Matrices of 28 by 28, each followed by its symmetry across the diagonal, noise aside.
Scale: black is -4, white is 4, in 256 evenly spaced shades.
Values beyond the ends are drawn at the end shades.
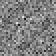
symmetric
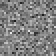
neither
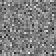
antisymmetric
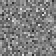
neither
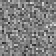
antisymmetric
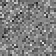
symmetric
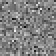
neither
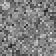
symmetric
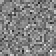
symmetric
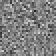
neither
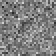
symmetric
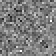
symmetric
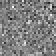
neither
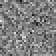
antisymmetric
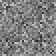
symmetric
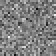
antisymmetric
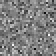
antisymmetric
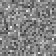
symmetric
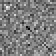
symmetric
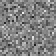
neither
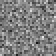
antisymmetric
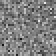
antisymmetric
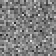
antisymmetric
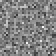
symmetric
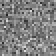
neither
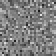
antisymmetric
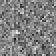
neither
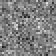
antisymmetric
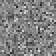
neither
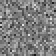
neither
